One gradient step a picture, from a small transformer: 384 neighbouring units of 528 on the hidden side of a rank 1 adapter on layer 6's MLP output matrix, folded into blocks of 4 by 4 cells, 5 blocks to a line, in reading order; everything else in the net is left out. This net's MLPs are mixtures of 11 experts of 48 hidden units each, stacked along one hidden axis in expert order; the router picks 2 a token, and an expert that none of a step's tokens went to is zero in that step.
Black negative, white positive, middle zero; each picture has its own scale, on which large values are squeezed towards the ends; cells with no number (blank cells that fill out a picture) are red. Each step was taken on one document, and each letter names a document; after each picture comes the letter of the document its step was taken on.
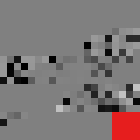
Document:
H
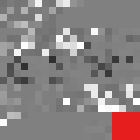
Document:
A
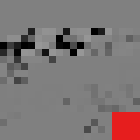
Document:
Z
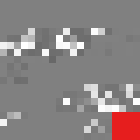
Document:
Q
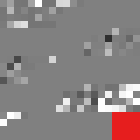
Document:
H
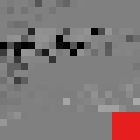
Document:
Z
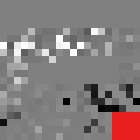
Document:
Z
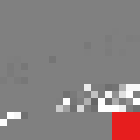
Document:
H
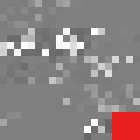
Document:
Q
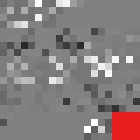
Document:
A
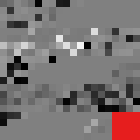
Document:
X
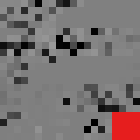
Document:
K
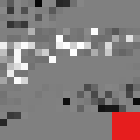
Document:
X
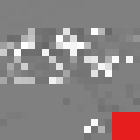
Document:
Q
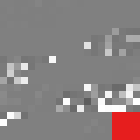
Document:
H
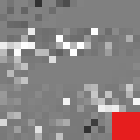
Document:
K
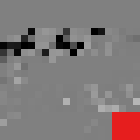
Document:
Z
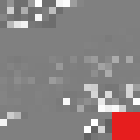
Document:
A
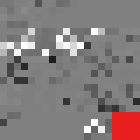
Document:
A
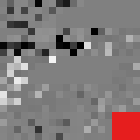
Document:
K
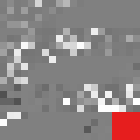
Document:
Q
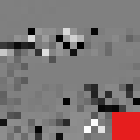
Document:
Z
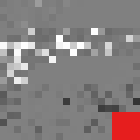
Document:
K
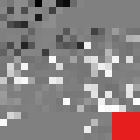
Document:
A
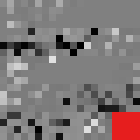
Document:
K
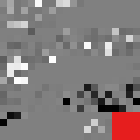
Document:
X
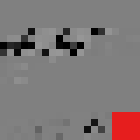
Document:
Z
